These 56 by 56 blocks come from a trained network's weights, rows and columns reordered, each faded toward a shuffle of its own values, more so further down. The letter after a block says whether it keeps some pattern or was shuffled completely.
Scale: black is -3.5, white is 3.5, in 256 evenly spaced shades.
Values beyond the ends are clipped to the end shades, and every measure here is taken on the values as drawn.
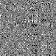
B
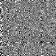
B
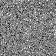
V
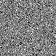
V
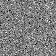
V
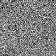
B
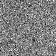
V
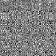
B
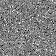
V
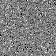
V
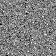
V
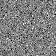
V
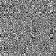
B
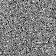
V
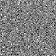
B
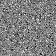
V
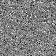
V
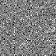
B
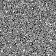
V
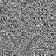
B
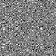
B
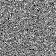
V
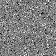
V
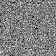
B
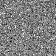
V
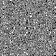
B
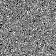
V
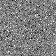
V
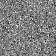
V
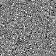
B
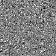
B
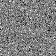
V
